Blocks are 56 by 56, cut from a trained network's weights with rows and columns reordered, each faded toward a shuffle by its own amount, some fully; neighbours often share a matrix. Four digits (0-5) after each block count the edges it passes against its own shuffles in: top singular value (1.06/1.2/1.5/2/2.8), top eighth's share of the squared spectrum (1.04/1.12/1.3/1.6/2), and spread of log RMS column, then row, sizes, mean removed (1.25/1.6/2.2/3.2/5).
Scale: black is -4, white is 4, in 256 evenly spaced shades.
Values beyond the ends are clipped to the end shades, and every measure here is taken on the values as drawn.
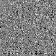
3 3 2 1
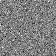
0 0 0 0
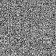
2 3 0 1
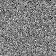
0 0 0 0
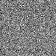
2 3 0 1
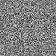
3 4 1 2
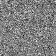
0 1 0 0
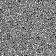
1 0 0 0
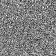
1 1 0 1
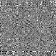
3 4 2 2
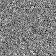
1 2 0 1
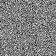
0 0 0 0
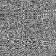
3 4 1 2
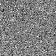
1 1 0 0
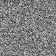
1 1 0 0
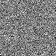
1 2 0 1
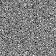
1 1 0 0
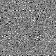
2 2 0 2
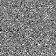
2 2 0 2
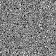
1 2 0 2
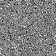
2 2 0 2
